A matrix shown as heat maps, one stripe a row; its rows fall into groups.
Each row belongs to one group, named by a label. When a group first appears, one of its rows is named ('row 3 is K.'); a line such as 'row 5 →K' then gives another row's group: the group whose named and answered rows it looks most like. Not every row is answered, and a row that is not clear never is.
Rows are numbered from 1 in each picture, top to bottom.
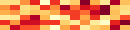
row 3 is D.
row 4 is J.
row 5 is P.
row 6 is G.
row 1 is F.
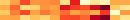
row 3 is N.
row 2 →D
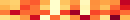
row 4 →F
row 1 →J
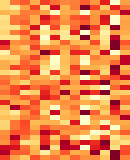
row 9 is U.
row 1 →N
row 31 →U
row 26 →N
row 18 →P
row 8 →F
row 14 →G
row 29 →D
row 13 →J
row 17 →D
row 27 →P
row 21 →U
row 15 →F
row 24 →J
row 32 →U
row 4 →N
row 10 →U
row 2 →F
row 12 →J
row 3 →J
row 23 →F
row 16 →J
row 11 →N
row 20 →P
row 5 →N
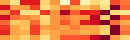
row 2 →U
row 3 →D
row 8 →D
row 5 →D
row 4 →U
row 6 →U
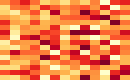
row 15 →P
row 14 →J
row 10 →F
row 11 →G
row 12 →N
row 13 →D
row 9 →N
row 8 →P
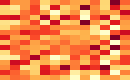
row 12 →J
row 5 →F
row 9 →N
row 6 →N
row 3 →J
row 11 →N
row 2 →F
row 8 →U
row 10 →U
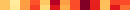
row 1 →F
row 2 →F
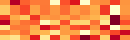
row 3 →N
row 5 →U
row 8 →F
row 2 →N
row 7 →J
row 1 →G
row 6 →N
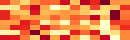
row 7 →J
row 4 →U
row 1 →D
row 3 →U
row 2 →J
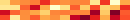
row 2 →J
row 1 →N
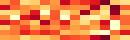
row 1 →D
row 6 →N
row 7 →P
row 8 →D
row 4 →P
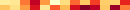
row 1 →J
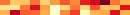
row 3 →G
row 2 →J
